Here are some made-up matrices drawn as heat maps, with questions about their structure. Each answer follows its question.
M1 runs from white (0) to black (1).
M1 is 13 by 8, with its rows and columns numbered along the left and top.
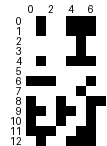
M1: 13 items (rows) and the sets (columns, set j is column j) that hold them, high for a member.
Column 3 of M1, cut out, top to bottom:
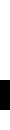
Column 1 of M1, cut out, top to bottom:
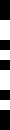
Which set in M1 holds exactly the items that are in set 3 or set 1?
6
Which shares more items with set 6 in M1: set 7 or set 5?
set 5
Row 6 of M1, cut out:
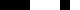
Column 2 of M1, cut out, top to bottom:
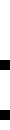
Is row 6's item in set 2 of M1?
yes
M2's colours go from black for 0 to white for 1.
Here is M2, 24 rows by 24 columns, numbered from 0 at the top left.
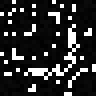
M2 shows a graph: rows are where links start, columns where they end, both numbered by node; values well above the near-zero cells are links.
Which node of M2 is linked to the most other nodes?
node 17
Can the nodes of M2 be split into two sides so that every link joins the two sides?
no
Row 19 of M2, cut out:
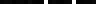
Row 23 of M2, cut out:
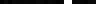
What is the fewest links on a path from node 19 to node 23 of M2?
3
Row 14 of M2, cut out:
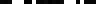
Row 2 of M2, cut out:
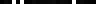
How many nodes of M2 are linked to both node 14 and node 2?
3
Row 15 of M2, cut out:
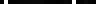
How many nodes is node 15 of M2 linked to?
2
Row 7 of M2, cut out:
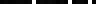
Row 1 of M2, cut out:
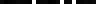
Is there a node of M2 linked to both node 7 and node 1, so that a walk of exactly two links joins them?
yes
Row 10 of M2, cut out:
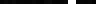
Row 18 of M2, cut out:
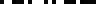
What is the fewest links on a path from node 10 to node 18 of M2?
1
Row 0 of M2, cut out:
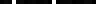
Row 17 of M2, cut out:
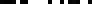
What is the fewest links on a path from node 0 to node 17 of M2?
2
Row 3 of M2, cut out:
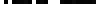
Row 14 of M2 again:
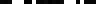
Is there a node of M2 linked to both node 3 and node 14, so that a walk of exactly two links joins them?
yes
